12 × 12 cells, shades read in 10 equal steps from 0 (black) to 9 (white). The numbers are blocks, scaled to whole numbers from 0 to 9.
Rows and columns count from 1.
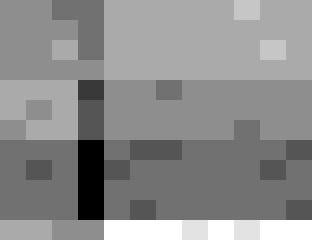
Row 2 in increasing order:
4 5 5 5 6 6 6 6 6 6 6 6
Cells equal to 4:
42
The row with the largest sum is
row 12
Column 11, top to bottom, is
6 6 7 6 5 5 5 4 3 4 4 9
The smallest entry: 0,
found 4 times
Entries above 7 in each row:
0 0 0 0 0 0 0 0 0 0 0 8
